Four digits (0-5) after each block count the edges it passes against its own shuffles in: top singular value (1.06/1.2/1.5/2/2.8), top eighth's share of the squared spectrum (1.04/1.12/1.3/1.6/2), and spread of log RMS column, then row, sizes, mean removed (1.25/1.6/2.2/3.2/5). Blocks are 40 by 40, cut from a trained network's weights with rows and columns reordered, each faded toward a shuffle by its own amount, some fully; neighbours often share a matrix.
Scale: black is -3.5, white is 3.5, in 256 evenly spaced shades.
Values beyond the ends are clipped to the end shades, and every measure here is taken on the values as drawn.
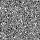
0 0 0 0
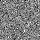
0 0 0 0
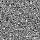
0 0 0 0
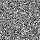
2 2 0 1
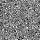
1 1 0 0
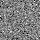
0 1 0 0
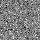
0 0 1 0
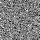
0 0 0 0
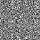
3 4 2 1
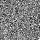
0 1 0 0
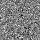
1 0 0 0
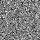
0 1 0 0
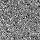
0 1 0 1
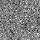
2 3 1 1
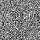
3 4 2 1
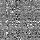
2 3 2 1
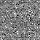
1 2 1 0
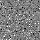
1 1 1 0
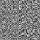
3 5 3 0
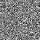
2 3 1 0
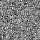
2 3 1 0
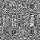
3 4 2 1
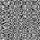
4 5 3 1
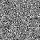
2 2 0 0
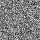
1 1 0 0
